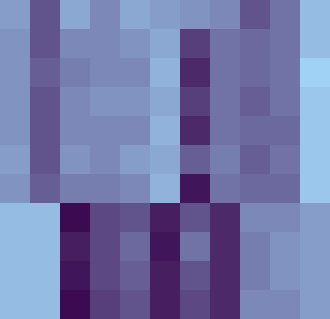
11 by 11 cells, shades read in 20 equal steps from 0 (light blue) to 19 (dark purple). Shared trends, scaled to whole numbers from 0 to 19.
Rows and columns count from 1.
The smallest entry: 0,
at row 3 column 11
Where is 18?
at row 7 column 7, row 9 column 6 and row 10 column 3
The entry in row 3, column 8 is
9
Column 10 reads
9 9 9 9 10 9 10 7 6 6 7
